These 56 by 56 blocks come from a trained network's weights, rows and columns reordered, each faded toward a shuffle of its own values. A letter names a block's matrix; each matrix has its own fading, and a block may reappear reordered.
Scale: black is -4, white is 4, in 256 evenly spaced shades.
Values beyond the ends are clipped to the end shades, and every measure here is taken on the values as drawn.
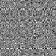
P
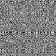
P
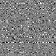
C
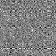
P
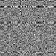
P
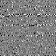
C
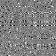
C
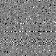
C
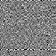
P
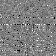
C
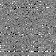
C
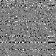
C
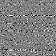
C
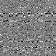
C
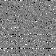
C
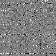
C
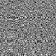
P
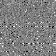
C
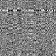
P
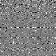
C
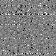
C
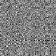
P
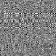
P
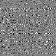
C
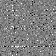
C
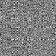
P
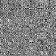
P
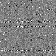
C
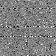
C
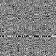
P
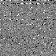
C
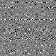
C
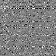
C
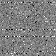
C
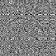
P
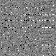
C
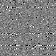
C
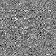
P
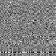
P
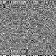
P
